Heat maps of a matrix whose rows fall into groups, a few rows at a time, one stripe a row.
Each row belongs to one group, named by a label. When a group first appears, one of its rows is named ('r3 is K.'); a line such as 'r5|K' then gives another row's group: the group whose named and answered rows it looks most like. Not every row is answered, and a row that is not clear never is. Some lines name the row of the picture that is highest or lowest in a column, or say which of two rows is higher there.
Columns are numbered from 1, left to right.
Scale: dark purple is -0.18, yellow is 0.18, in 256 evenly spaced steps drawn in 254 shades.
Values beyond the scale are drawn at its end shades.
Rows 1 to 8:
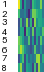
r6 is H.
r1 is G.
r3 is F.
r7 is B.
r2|G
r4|B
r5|H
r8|F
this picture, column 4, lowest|4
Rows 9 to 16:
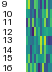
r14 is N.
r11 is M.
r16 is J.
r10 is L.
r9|F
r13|N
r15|M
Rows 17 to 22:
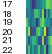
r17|L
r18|F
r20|M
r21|J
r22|M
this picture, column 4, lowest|17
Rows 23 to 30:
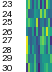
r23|F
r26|L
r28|G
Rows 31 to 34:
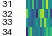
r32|G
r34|B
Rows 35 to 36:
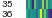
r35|F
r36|N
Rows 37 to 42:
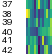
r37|M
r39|B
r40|L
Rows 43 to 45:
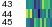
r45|N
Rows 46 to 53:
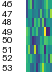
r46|B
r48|F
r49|M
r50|L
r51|F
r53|G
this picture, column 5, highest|51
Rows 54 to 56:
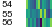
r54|M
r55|N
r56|J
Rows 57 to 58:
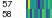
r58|M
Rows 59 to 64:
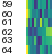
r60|H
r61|N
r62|L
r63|J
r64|G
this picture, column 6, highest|60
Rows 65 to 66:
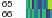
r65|J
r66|M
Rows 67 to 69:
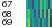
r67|N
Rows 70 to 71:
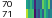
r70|L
